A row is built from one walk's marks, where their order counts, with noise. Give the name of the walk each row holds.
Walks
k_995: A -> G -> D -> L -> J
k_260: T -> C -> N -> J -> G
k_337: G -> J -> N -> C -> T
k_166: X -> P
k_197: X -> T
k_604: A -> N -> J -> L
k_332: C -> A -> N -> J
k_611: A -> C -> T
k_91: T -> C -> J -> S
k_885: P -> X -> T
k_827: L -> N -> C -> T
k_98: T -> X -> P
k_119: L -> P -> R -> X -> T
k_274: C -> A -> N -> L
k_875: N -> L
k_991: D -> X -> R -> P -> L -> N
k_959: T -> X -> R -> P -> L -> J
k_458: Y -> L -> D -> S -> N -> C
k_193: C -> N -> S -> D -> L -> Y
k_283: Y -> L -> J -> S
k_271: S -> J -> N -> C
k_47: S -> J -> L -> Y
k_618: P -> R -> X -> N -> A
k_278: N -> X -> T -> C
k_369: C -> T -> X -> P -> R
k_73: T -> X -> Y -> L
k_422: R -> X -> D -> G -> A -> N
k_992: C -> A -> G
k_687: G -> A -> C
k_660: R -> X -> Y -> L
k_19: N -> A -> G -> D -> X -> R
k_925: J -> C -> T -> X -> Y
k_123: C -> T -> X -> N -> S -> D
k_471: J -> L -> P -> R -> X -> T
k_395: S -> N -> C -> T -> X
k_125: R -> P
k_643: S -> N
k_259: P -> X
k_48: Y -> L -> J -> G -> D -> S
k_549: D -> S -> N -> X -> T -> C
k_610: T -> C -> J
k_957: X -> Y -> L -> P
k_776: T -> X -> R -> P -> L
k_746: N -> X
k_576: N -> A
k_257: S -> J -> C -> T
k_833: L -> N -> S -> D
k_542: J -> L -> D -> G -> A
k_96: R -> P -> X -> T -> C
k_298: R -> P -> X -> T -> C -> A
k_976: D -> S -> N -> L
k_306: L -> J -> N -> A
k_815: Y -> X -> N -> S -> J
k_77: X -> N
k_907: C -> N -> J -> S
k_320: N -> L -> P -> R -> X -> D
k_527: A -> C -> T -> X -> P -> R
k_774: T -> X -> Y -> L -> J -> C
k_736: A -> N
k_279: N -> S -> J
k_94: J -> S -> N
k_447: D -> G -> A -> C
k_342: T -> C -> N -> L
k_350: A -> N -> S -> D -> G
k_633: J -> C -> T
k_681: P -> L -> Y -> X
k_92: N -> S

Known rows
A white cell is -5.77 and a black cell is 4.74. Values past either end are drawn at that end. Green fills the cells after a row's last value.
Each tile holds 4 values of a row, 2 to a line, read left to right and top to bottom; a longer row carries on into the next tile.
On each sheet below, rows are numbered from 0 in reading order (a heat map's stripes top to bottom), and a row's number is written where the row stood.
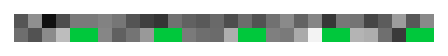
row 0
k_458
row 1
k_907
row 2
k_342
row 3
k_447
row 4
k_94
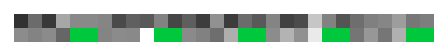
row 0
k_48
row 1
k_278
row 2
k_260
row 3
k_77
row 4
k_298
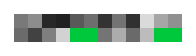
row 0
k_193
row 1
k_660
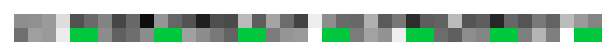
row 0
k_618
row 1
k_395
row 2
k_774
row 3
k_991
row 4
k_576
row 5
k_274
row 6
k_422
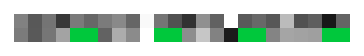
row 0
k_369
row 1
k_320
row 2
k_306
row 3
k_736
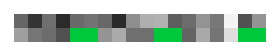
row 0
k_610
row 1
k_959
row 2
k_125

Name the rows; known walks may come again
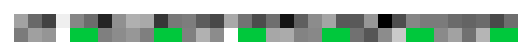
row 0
k_991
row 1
k_687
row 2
k_746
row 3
k_197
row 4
k_458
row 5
k_279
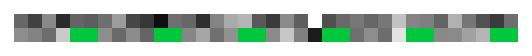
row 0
k_260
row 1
k_332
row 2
k_776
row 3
k_306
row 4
k_96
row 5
k_350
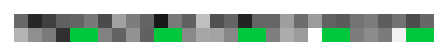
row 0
k_925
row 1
k_992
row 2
k_736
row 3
k_19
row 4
k_92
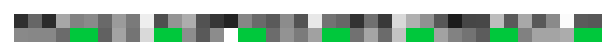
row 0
k_48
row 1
k_125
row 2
k_549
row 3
k_833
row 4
k_660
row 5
k_774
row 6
k_259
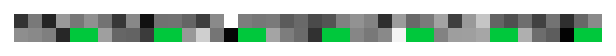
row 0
k_283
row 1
k_91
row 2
k_471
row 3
k_271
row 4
k_976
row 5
k_885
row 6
k_257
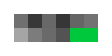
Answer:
k_610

